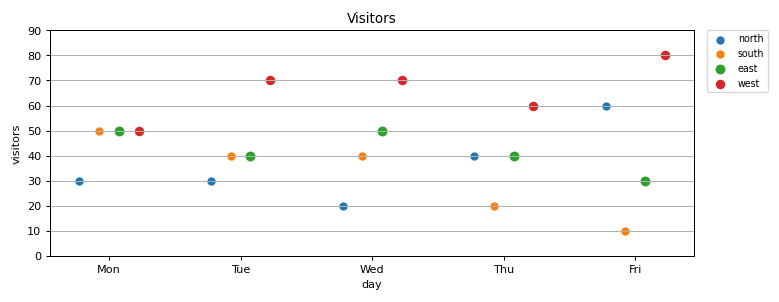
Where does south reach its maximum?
Mon
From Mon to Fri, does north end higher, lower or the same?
higher
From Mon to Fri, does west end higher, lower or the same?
higher
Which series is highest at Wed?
west
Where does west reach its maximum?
Fri
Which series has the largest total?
west
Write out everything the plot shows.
Title: Visitors
x-axis: day, ticks Mon Tue Wed Thu Fri
y-axis: visitors, ticks 0 10 20 30 40 50 60 70 80 90
Legend: north, south, east, west
Values:
north: 30 30 20 40 60
south: 50 40 40 20 10
east: 50 40 50 40 30
west: 50 70 70 60 80
